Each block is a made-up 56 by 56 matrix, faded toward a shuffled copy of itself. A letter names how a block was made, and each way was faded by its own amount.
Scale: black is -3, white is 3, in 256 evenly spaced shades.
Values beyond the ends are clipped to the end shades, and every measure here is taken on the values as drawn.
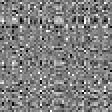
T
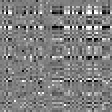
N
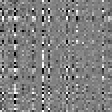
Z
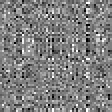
T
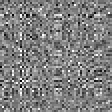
T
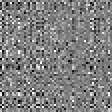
T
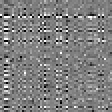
N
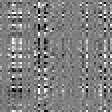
Z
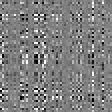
Z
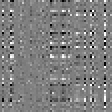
Z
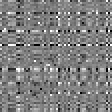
N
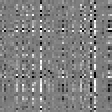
Z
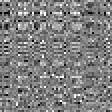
T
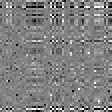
N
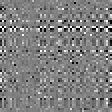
N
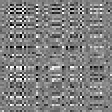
N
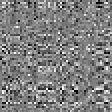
T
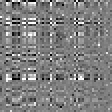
N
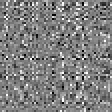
T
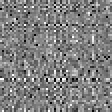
T
